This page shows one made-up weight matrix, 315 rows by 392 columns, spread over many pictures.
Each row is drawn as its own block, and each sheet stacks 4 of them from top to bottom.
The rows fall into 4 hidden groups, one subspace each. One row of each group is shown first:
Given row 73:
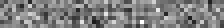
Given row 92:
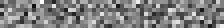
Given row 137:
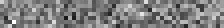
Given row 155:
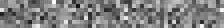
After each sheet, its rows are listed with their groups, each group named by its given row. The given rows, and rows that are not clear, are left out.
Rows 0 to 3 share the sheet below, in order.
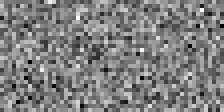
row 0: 92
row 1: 73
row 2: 73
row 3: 73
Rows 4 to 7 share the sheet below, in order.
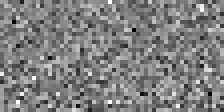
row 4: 137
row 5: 73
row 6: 92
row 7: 137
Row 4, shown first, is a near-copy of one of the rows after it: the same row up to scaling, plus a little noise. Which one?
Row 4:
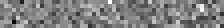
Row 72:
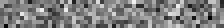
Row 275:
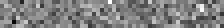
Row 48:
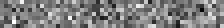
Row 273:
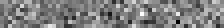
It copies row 275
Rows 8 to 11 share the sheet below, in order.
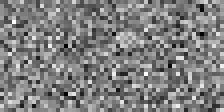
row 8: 137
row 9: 137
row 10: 155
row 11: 92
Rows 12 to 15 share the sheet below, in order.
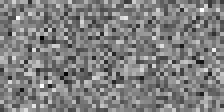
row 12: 73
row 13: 155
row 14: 137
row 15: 92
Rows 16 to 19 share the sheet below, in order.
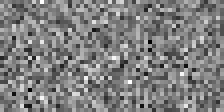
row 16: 92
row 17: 73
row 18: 155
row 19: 73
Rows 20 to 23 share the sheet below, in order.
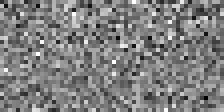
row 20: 137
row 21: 155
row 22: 155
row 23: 155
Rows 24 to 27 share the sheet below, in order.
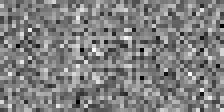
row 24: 92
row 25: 73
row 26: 73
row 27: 92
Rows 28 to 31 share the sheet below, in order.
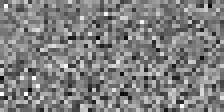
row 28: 73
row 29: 155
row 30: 92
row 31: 73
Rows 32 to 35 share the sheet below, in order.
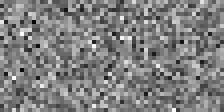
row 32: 92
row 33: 73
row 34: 137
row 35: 92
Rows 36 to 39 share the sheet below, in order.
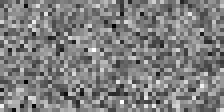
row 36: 155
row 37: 92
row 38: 137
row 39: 92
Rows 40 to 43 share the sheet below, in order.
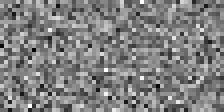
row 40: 155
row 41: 92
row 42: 73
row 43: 155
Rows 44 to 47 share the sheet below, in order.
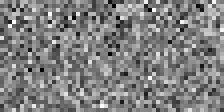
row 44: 137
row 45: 155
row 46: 73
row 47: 92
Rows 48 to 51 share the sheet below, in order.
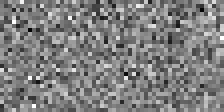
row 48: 137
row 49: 155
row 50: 155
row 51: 92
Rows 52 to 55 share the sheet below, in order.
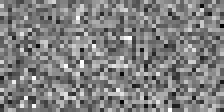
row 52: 92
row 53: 73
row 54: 92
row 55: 92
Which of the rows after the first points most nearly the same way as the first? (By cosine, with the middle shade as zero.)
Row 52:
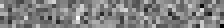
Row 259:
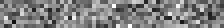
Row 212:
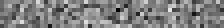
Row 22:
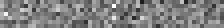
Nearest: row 22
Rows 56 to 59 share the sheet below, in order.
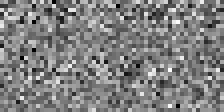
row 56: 92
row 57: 92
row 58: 155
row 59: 137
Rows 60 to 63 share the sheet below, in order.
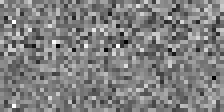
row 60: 137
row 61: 137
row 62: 155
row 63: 137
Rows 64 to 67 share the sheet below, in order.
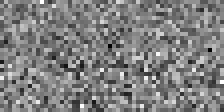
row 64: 92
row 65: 155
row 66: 92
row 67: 73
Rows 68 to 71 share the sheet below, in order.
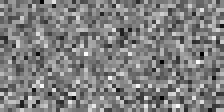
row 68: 92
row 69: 155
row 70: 155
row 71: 92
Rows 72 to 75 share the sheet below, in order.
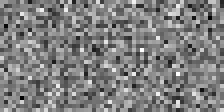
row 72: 137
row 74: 155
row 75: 137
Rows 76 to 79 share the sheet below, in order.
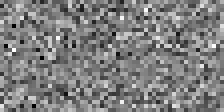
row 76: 92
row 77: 137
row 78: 92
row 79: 92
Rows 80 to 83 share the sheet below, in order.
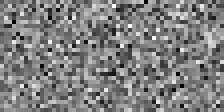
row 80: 137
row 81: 137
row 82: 155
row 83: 155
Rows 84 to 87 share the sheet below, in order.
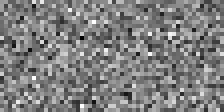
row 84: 92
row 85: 155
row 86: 92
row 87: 73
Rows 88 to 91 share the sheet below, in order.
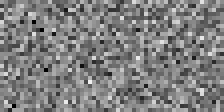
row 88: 92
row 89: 92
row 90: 155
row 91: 137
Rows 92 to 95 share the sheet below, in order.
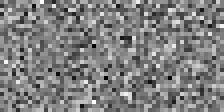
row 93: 73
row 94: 137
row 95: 73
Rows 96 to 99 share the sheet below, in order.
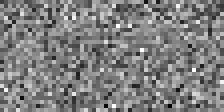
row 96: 137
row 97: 73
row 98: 92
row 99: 137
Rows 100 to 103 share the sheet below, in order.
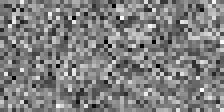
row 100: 137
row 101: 155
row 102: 137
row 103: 92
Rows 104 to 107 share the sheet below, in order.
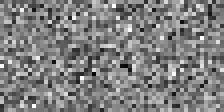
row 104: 137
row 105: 155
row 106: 73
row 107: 92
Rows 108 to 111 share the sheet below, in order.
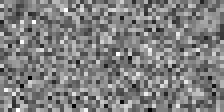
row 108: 92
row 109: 137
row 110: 155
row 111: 137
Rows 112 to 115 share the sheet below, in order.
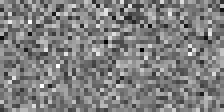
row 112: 155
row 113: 73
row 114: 137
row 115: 92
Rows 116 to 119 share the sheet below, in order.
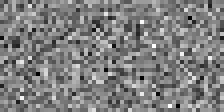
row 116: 73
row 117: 155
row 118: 73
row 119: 137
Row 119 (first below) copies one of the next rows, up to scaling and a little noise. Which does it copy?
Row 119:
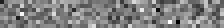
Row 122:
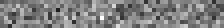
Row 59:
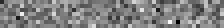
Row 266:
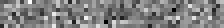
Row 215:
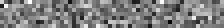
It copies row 59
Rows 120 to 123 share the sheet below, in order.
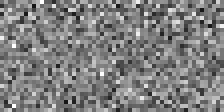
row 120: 92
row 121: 155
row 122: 137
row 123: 137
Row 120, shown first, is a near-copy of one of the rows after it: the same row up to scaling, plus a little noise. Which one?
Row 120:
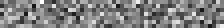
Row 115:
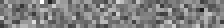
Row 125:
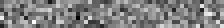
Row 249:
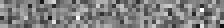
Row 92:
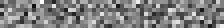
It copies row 92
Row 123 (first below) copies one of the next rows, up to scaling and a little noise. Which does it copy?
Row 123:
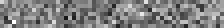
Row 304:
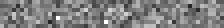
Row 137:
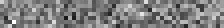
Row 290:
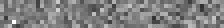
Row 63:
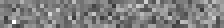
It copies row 137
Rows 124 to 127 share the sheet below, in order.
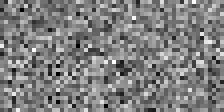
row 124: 155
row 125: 92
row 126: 137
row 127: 137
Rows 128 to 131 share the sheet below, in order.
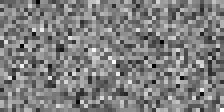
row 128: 73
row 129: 92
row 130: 137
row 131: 92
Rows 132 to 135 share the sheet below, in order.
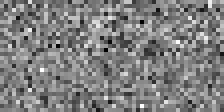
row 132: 73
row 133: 137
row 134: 73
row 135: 73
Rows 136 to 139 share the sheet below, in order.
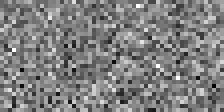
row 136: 137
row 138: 137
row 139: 137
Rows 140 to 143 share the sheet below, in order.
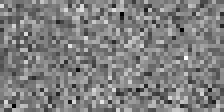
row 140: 92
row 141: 155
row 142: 155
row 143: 137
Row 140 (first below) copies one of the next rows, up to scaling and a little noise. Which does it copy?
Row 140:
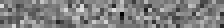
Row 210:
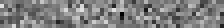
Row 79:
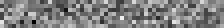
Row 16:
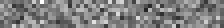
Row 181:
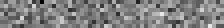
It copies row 210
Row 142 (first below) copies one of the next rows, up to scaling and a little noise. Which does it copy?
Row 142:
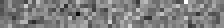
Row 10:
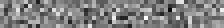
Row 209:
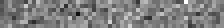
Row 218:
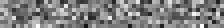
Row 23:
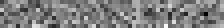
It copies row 209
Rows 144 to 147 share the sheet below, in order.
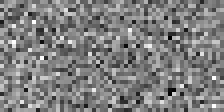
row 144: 92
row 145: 155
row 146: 155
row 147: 155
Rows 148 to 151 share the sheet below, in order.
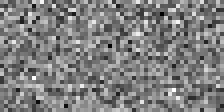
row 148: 92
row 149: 155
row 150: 92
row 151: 155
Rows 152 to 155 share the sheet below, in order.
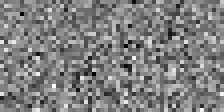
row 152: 137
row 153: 155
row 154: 73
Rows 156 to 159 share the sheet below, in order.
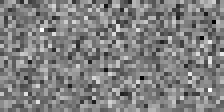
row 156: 155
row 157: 92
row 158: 73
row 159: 73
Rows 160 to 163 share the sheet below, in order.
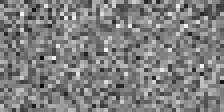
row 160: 137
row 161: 137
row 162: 92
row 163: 92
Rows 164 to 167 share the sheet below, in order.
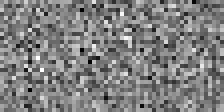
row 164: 155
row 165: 73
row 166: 73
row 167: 73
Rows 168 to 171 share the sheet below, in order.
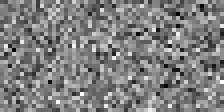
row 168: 137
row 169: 137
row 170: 137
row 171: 137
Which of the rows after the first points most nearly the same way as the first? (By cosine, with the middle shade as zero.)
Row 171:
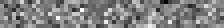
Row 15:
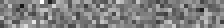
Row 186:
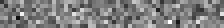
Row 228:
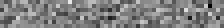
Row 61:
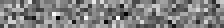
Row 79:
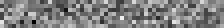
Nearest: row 186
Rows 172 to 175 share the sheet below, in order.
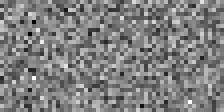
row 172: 92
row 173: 73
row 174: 92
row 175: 73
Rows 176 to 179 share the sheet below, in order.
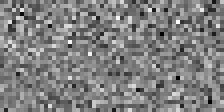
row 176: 137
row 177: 155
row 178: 137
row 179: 137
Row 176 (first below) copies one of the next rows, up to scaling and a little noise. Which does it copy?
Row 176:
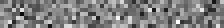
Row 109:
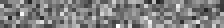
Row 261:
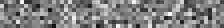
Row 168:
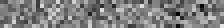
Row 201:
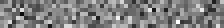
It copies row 201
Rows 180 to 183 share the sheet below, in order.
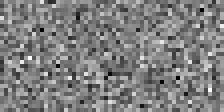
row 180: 92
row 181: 92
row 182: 137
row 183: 73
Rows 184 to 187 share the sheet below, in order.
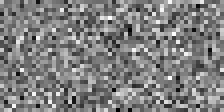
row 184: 155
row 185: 155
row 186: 137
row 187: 137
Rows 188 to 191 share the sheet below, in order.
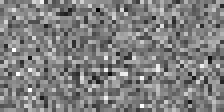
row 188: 155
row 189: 137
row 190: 73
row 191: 73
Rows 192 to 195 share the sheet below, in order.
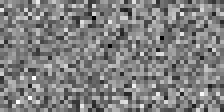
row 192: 73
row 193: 155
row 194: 92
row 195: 73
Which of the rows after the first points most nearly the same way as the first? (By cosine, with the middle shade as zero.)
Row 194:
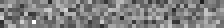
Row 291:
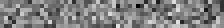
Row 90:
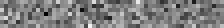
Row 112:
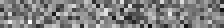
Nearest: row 112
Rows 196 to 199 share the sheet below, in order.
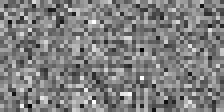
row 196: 92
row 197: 73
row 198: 73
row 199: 73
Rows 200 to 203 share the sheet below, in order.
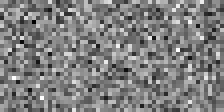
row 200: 92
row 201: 137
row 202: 137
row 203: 73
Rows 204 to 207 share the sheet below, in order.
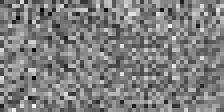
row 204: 155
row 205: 92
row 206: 92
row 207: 92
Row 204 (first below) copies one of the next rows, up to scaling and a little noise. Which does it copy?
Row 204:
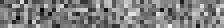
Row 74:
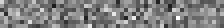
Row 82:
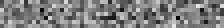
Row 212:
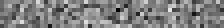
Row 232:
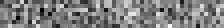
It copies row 232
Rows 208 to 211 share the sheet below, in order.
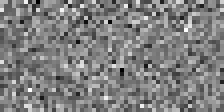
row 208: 155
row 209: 155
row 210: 92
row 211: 73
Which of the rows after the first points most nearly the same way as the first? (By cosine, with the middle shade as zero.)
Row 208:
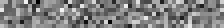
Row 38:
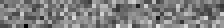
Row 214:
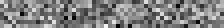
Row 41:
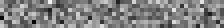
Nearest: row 41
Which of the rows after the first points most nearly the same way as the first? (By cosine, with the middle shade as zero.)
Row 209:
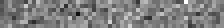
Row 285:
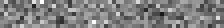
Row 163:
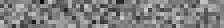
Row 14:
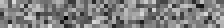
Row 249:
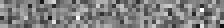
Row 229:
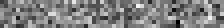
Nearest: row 163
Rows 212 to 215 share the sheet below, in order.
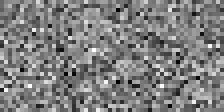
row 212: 155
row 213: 92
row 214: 137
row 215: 137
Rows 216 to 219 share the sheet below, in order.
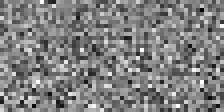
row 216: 92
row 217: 73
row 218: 155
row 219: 92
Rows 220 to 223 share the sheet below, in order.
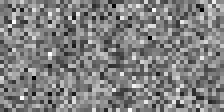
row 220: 137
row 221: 137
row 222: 92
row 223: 137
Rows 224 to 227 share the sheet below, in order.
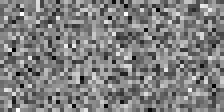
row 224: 137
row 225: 137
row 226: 73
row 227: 137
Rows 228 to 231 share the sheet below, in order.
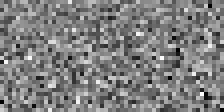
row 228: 73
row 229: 137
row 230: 137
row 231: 92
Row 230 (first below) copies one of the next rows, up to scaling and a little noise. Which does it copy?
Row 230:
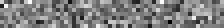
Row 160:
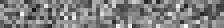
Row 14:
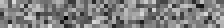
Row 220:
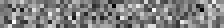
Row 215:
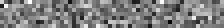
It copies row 215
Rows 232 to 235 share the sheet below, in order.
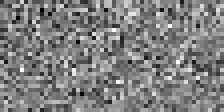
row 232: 155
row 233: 155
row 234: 137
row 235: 155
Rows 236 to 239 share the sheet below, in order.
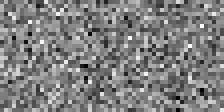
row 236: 155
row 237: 73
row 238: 155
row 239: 137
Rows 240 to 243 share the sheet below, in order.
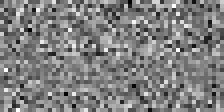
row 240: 155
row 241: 137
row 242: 155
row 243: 137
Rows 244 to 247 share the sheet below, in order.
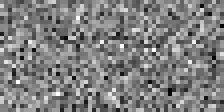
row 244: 92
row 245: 92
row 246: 137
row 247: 155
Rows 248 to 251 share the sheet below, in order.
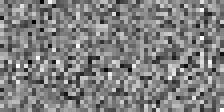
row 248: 92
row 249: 92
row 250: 73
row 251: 92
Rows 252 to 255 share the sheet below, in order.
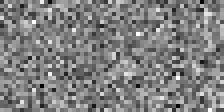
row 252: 92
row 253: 137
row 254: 137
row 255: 92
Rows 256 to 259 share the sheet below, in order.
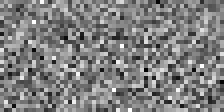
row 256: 92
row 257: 92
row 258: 92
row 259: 137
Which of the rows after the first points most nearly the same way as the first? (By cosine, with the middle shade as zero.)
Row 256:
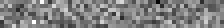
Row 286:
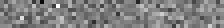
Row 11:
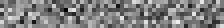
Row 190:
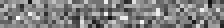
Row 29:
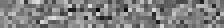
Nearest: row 29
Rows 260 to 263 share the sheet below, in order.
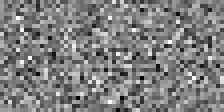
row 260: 137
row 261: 137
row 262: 73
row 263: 155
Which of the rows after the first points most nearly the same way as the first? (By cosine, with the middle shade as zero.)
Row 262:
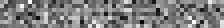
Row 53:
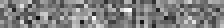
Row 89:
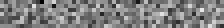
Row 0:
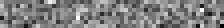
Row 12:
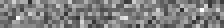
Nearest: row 53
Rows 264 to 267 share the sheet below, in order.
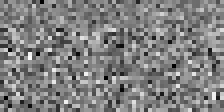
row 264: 92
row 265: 155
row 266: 137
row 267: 155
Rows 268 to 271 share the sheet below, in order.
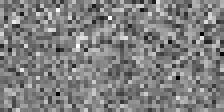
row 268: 137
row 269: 92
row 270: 137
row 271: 137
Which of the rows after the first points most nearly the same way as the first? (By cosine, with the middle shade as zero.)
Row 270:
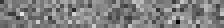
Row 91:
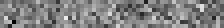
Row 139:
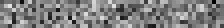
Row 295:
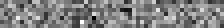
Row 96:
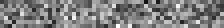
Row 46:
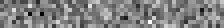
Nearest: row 96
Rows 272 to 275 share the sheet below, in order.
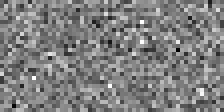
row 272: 73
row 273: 137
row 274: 92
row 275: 137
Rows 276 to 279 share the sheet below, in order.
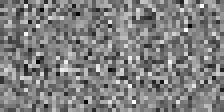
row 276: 155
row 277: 155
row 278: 155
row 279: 155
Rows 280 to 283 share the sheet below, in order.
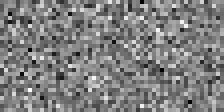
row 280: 155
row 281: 155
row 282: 92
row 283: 73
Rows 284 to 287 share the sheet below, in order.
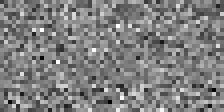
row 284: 137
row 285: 92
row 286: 92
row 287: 155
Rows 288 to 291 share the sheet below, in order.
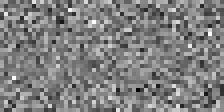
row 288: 92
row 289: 73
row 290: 137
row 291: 137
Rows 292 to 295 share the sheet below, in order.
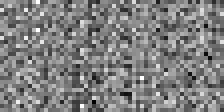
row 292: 73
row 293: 73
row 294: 73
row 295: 73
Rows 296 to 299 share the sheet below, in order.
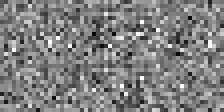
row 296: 73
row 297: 137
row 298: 73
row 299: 155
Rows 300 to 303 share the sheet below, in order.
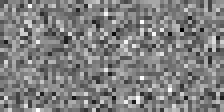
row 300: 73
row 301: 155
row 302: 73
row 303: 155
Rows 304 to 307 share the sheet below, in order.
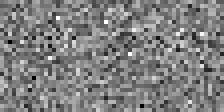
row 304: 137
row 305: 137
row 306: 92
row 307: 73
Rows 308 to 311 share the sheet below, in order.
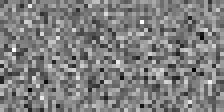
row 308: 73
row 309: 137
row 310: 92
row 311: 73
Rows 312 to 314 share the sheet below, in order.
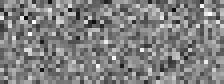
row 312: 92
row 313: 73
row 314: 155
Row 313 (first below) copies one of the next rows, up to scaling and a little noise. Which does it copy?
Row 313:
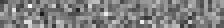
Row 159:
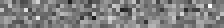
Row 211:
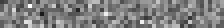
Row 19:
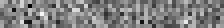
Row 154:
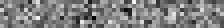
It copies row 211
